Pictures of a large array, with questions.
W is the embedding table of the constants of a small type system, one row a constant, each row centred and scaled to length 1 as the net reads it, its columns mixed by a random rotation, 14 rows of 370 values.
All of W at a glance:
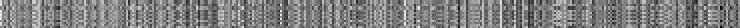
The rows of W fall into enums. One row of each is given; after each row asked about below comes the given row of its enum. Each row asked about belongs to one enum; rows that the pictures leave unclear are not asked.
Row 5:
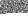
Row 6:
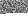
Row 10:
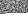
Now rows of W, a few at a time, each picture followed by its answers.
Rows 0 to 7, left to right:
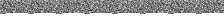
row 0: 6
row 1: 6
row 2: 5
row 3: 10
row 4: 10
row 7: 5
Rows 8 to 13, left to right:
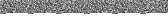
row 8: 6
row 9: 5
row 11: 5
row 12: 6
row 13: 10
